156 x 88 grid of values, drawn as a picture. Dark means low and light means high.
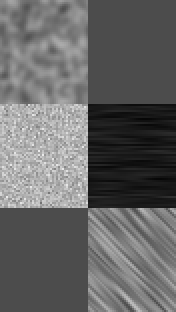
The table splits into 3 rows of 2 panels. Panel 1,1: middling, blotchy. Panel 1,2: low, flat. Panel 2,1: high, fine-grained. Panel 2,2: very low, streaked across, faint in contrast. Panel 3,1: low, flat. Panel 3,2: middling, slanting down to the right.
